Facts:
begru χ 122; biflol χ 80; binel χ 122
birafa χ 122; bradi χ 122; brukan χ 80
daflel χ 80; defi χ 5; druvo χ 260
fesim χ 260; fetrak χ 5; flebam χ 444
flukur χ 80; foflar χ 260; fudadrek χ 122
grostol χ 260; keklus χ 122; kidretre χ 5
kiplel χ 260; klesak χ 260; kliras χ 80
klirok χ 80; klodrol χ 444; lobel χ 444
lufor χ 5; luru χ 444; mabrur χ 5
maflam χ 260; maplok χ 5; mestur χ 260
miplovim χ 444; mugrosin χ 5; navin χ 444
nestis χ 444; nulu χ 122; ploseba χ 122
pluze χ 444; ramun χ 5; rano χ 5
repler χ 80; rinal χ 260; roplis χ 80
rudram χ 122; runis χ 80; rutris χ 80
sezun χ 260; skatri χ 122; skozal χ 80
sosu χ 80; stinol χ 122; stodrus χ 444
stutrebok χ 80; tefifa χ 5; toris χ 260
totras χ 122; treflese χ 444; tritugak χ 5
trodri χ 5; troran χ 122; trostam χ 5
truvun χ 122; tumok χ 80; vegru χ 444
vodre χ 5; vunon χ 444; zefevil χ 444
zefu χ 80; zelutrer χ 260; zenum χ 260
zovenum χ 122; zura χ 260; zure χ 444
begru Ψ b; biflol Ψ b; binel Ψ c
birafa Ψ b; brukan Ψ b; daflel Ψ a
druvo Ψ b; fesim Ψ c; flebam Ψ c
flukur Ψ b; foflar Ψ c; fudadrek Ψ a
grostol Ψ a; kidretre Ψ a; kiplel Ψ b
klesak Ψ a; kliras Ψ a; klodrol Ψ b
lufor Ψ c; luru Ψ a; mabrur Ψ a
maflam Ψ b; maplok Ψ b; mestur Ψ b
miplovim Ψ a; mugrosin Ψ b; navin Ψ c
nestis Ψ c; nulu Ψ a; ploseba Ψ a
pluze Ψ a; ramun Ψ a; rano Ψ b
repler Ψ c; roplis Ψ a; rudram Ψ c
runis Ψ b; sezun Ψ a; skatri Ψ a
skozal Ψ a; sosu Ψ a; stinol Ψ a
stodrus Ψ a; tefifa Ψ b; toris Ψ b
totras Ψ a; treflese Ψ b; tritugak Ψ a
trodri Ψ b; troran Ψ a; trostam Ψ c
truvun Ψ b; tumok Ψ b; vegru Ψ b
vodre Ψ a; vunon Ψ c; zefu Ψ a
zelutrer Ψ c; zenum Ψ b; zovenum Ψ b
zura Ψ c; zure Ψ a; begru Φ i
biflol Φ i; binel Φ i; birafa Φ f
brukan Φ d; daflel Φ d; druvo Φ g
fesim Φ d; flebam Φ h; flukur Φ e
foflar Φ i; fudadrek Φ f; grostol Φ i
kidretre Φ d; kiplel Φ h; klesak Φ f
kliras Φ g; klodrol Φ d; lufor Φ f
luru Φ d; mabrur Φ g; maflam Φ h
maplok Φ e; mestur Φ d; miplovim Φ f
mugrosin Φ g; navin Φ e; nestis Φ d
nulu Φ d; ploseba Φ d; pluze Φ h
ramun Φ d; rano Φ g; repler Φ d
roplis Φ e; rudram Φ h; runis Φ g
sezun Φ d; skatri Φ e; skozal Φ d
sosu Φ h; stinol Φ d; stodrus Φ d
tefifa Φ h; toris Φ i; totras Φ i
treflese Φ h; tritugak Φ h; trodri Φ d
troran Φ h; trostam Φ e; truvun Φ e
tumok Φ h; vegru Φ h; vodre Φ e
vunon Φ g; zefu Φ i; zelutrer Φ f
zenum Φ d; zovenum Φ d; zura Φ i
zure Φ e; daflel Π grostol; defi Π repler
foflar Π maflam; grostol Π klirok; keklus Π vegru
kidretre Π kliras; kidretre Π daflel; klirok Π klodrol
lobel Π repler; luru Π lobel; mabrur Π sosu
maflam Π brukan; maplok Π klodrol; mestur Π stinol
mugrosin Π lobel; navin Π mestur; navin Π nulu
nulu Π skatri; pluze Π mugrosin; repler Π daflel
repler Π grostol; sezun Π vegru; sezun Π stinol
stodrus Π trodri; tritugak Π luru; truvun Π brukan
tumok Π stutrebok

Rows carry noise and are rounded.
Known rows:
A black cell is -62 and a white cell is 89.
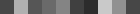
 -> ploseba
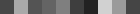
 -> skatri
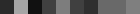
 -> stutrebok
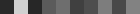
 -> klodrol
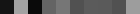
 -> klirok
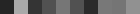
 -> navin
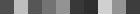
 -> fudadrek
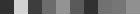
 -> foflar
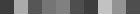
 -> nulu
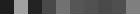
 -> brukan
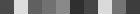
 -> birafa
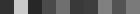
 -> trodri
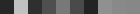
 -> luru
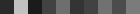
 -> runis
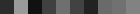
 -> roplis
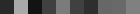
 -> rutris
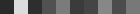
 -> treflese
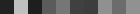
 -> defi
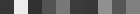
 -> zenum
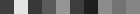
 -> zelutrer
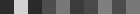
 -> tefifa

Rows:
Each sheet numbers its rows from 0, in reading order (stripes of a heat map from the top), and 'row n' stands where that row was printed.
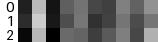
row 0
kidretre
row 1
biflol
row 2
daflel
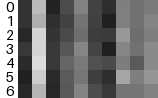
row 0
zefevil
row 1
trostam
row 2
mugrosin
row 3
fesim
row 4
mestur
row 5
lobel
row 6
tritugak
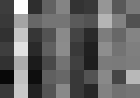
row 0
toris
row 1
truvun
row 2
flebam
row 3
klesak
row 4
vodre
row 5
repler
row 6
miplovim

